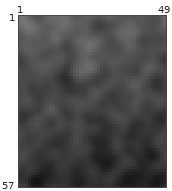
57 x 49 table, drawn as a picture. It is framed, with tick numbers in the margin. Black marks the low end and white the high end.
The histogram is bell-shaped. Values rise toward the top. The texture is blotchy.
